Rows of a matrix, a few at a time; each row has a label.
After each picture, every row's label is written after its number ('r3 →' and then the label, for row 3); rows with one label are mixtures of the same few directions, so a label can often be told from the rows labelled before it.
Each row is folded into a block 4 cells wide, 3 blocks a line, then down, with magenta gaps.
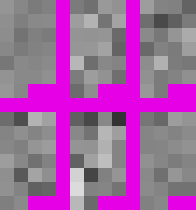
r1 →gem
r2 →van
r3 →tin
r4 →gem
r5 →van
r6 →gem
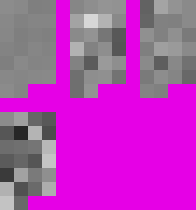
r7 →gem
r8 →tin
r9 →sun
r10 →van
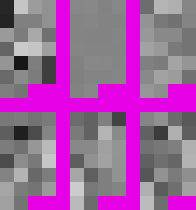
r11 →sun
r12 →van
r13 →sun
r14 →tin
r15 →van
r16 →van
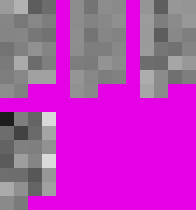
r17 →gem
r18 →gem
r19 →gem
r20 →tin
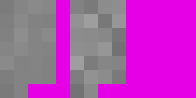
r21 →gem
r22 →van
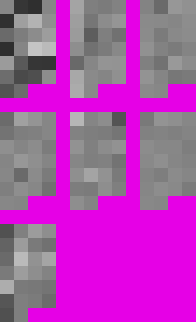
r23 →sun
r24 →gem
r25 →gem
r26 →sun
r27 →tin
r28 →sun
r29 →gem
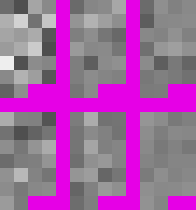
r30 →van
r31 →tin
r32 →sun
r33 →tin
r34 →gem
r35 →gem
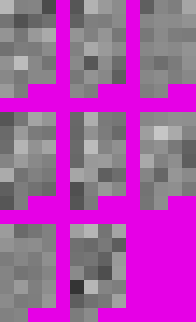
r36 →tin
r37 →sun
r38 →tin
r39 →gem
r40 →gem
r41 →tin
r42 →sun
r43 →van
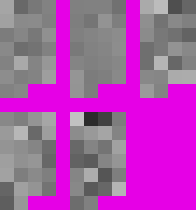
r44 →sun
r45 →van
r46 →gem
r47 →van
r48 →sun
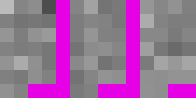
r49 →tin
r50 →gem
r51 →sun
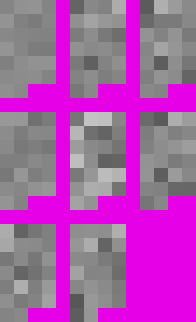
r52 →sun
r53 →tin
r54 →sun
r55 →gem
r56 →sun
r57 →gem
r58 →sun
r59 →van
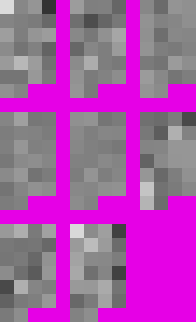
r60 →tin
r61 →tin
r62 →gem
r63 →gem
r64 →gem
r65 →van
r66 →van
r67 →tin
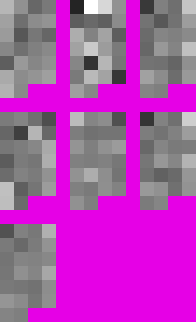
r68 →gem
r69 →sun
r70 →tin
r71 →van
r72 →tin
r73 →tin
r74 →tin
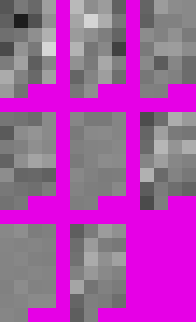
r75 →tin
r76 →tin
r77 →sun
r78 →sun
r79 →sun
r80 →gem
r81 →gem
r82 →gem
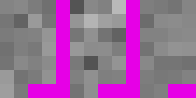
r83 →van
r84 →tin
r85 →sun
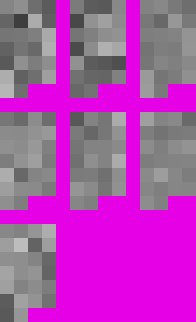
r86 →van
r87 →sun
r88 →van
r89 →van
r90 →tin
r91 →tin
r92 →van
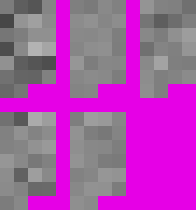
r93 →sun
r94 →van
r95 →tin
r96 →gem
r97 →sun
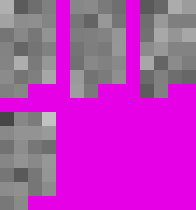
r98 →sun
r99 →van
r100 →gem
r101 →tin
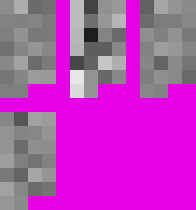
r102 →gem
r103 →gem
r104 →sun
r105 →gem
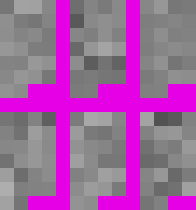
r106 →sun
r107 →sun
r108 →gem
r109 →van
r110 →sun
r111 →sun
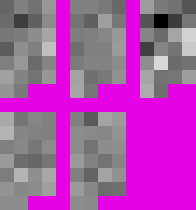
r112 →tin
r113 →van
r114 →tin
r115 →sun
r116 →gem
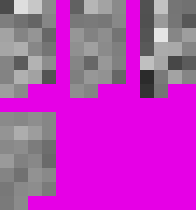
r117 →sun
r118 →sun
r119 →gem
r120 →tin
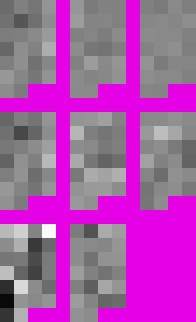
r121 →tin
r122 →sun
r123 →van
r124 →tin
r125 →sun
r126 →tin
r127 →van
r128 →gem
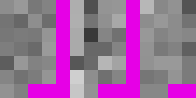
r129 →van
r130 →gem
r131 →tin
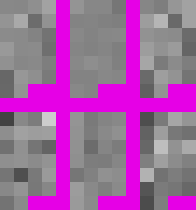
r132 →van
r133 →tin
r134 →van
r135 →tin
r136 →gem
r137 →gem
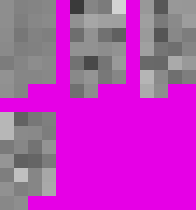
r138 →gem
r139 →tin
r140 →gem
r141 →sun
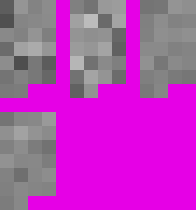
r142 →sun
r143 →van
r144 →gem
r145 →tin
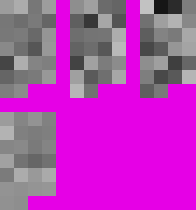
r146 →van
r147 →van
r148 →sun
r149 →sun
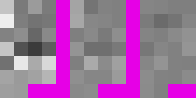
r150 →sun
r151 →sun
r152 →tin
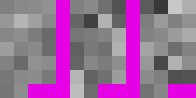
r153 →tin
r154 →van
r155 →gem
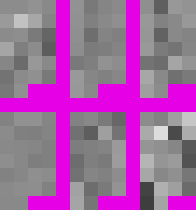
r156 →tin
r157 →gem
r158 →gem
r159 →sun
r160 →van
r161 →van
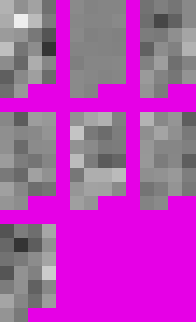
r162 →tin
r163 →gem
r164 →tin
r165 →gem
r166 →sun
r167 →tin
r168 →tin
